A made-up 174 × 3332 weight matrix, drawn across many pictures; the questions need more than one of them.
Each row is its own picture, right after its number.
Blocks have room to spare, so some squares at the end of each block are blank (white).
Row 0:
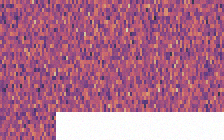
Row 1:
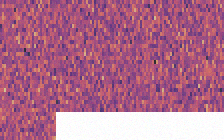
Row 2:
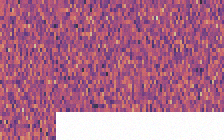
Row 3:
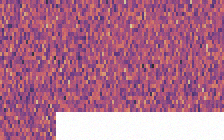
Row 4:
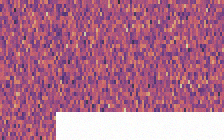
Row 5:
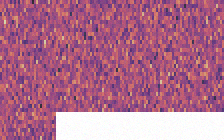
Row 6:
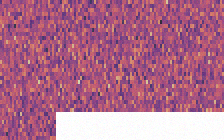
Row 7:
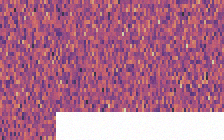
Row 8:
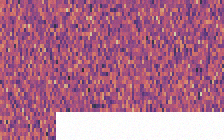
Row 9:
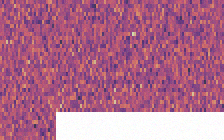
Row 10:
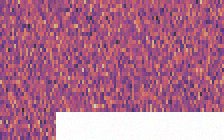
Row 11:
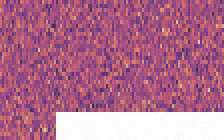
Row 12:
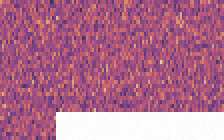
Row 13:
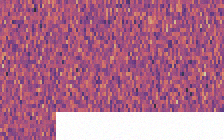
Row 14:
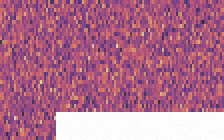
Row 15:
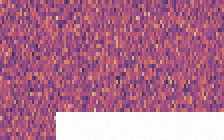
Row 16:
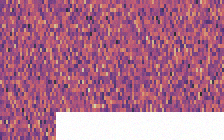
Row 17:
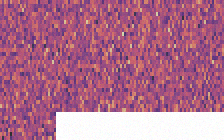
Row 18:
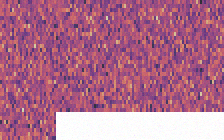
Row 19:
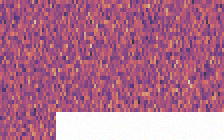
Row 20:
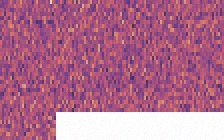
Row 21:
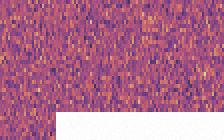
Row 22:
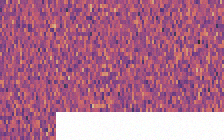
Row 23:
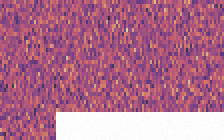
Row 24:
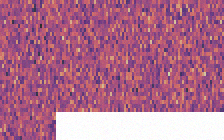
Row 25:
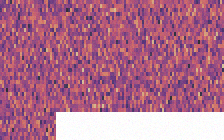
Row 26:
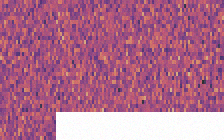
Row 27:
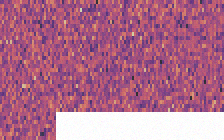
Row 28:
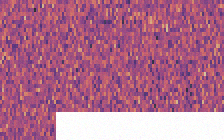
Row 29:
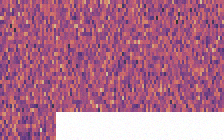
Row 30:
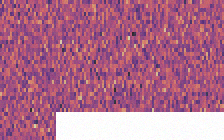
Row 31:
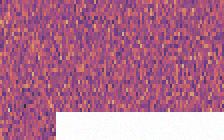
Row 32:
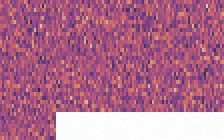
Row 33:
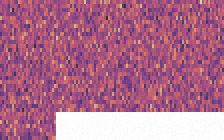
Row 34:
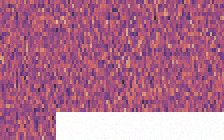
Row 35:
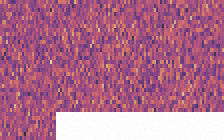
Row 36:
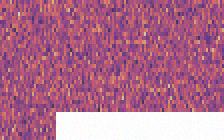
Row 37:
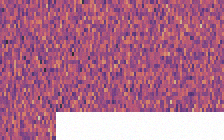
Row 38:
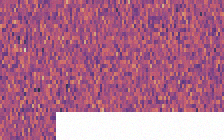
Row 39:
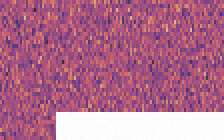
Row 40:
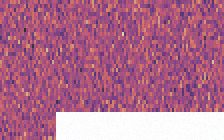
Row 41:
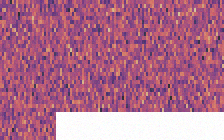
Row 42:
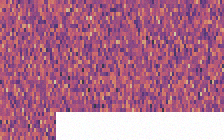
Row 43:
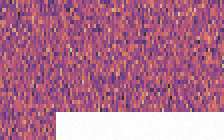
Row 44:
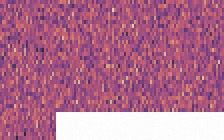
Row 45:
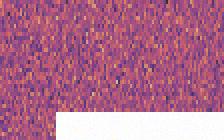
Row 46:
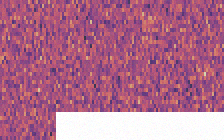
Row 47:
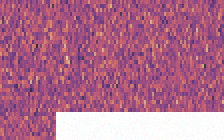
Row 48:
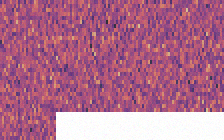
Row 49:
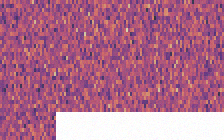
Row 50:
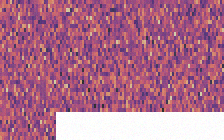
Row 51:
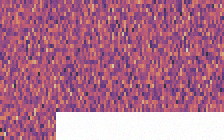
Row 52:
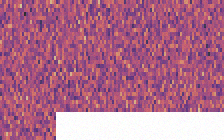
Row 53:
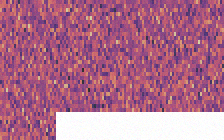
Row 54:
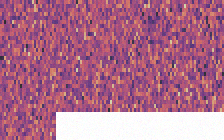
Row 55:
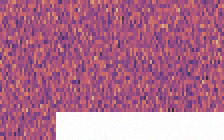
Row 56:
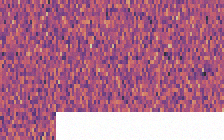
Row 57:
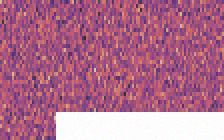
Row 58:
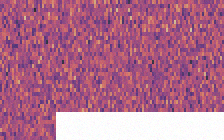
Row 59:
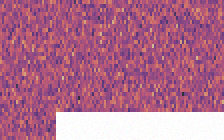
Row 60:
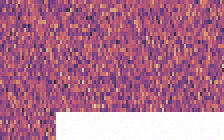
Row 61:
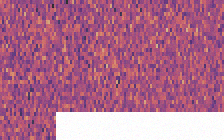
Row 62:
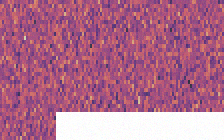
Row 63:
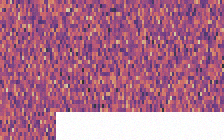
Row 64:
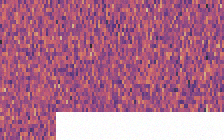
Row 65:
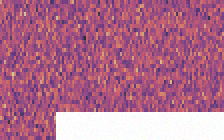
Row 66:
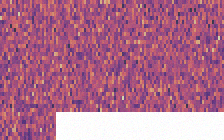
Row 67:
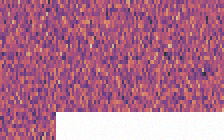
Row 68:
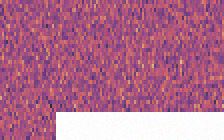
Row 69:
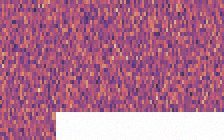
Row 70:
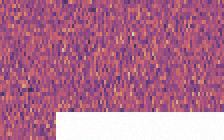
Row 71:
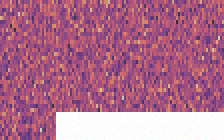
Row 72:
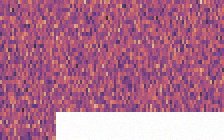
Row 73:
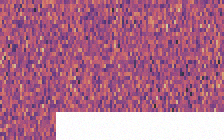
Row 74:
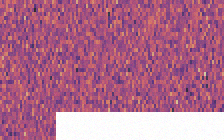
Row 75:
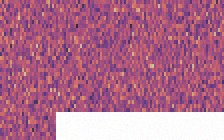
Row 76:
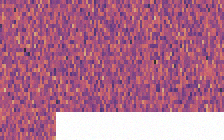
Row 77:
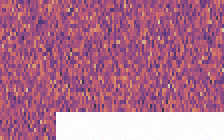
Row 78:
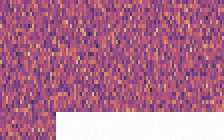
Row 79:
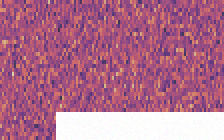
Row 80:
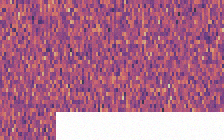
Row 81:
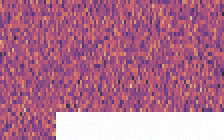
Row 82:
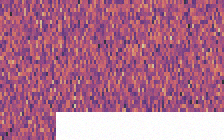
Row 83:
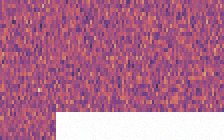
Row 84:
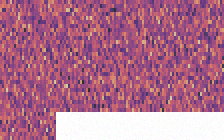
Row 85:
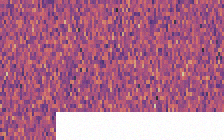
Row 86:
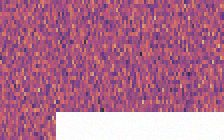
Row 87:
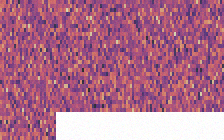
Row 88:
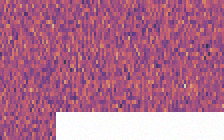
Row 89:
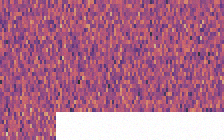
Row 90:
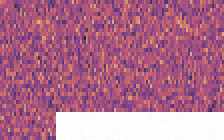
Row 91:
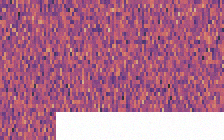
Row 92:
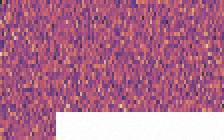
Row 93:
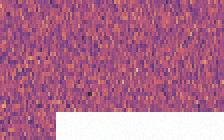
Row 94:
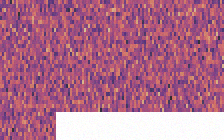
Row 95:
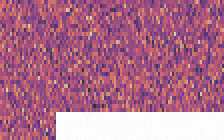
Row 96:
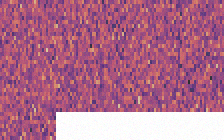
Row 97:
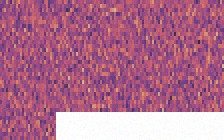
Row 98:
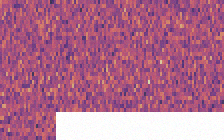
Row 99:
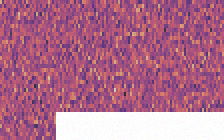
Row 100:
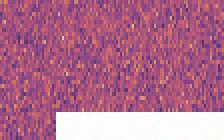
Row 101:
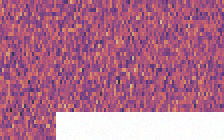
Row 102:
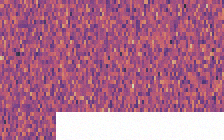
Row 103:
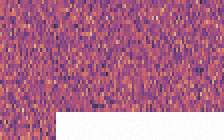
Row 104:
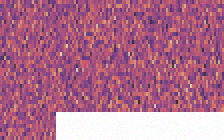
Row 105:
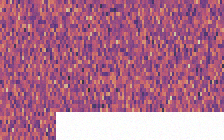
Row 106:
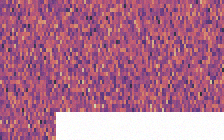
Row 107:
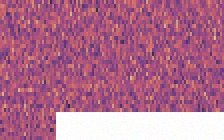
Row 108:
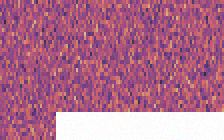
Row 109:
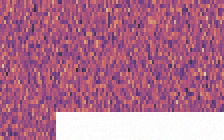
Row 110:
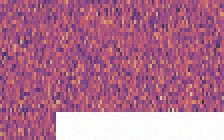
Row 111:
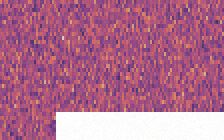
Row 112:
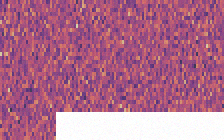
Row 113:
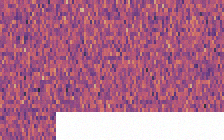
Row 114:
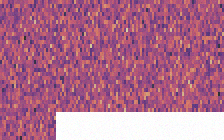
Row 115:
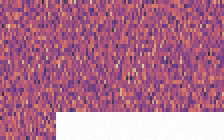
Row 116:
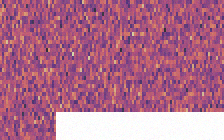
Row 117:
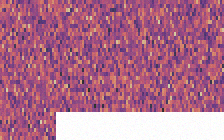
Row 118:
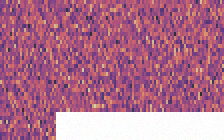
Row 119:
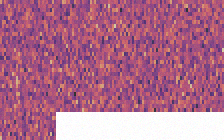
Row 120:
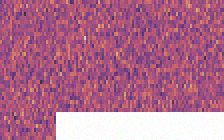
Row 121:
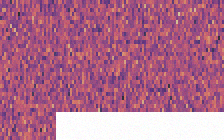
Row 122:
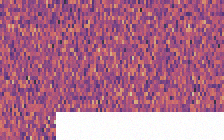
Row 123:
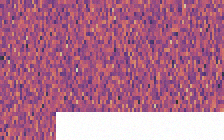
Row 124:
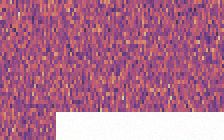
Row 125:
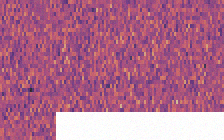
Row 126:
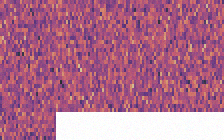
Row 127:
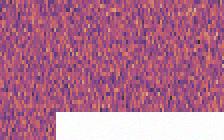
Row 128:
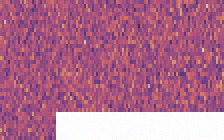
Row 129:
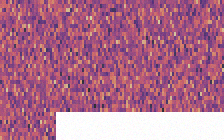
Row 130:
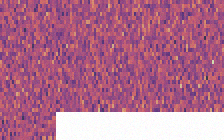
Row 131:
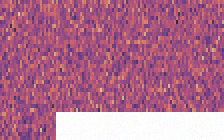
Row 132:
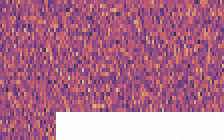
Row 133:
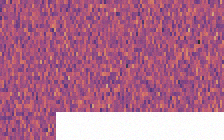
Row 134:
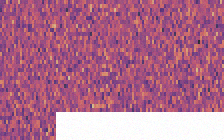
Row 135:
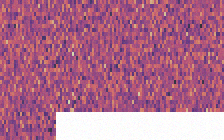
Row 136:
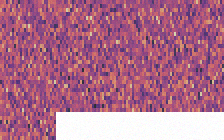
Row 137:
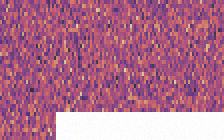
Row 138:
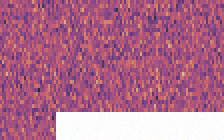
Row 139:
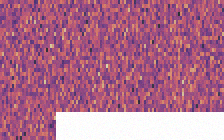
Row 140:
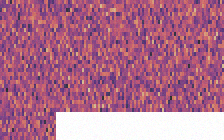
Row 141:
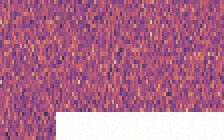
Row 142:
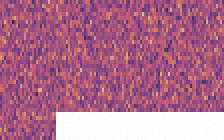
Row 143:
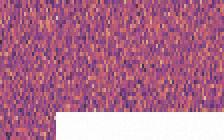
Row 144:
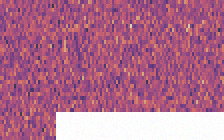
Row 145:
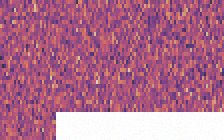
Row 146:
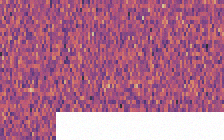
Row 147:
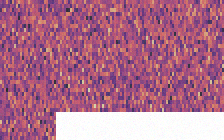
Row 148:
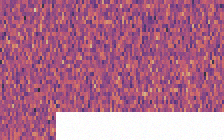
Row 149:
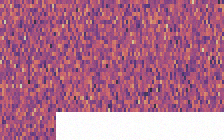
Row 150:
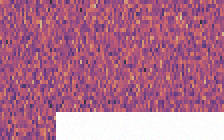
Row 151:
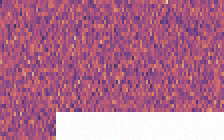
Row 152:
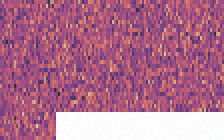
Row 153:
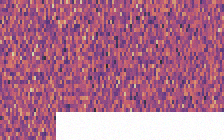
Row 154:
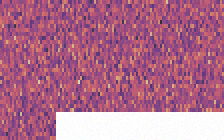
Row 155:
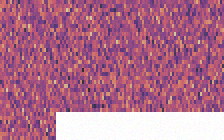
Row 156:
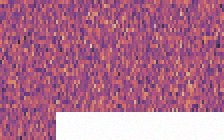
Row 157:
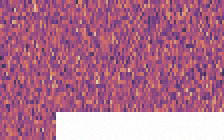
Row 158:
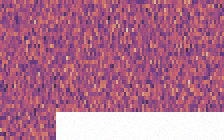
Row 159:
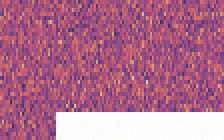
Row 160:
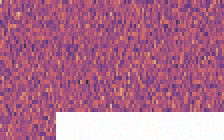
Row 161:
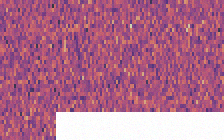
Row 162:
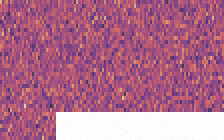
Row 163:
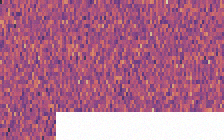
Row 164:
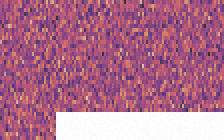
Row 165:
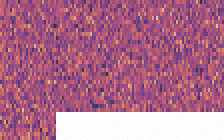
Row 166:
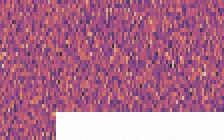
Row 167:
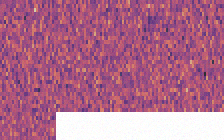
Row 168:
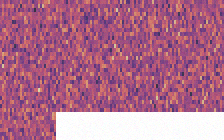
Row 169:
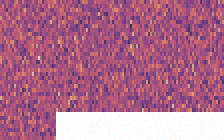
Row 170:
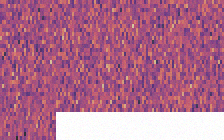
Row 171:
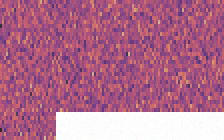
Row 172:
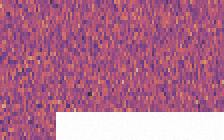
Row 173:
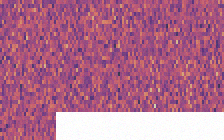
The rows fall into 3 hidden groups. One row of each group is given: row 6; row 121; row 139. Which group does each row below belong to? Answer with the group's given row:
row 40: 139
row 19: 139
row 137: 6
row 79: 6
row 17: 139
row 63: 121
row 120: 6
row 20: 6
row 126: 139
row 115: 6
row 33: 121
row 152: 6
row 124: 121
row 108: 139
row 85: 139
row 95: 121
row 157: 139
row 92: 6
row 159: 6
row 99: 6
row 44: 139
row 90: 6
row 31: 6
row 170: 139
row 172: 6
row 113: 139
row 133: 121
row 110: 139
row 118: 121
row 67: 139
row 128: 139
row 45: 6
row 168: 139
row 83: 139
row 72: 121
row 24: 139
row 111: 139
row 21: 139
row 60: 121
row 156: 139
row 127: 121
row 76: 139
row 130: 139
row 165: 121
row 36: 121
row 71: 121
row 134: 121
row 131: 121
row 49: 139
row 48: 139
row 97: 121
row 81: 6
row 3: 6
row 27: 6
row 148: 139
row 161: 6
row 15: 6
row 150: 6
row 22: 121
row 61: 6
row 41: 121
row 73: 139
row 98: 6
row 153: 6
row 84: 121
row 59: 6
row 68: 6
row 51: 139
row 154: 6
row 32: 139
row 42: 121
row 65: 6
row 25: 121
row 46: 139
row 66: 121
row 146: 6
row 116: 6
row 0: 139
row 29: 121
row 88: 6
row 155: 121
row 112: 6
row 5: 139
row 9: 6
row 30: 6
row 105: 121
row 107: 6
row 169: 6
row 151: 6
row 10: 121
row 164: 6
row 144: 6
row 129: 121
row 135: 6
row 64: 139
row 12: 6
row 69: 139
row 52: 6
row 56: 139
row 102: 139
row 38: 139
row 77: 121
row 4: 139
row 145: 139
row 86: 139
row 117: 121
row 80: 121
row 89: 6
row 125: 6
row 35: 139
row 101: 6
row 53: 121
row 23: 139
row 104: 139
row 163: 6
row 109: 139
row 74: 139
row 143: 6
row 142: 139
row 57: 6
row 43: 121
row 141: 6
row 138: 139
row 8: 121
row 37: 6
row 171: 139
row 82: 6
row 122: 6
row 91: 121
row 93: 6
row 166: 139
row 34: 139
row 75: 6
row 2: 121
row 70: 6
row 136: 121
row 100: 139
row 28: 139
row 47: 6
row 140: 121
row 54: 139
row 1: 139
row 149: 139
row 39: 139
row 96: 139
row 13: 139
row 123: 139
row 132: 121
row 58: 139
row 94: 121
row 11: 121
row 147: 121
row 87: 121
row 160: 6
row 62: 139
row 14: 6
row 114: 139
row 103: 121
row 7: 139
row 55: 139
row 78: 139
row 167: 139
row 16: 121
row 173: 139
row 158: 139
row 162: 6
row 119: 139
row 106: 121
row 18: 121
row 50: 121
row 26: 139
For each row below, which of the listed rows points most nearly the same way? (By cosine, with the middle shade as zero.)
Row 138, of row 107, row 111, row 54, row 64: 54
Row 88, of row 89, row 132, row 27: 132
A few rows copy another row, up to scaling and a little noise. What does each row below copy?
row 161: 144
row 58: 39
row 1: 76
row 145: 157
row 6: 154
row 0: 49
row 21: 46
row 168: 69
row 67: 56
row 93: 172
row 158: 23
